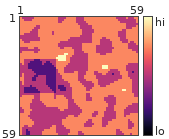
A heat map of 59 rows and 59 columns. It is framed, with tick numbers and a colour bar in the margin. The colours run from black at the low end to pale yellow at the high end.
Values change most from cell to cell in the middle left. In the middle left lies a patch that is lower than the rest. The middle left is the ninth with the lowest average. The field is mottled with small blotches.
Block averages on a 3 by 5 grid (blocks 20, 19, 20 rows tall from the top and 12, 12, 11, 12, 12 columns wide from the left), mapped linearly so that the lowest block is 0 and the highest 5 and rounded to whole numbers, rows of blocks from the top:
45344
01344
33444
